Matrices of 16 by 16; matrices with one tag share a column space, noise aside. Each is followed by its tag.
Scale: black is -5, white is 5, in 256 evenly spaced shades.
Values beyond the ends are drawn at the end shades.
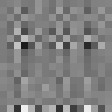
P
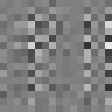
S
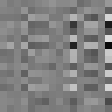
S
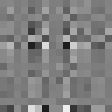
P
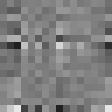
P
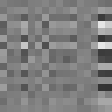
S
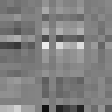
P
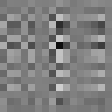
S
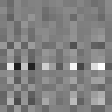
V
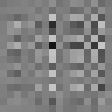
S
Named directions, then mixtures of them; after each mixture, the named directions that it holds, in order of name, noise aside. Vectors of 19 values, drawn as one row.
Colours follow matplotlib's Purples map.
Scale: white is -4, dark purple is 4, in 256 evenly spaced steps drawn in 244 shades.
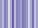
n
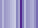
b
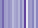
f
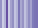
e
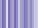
e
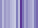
b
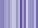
b, f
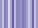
n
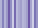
n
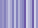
f, n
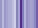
b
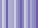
b, e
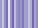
e, n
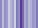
b, n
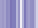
b
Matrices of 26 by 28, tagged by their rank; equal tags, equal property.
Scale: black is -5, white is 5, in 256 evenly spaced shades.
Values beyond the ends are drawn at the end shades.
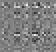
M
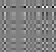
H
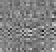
M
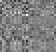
M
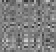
M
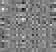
M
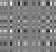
H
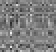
M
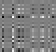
H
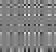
H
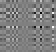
H
